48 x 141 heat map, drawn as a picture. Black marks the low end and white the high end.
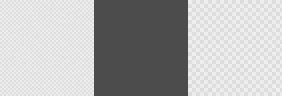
The table splits into one row of 3 panels. Panel 1,1: very high, checkered, faint in contrast. Panel 1,2: low, flat. Panel 1,3: very high, checkered, faint in contrast.
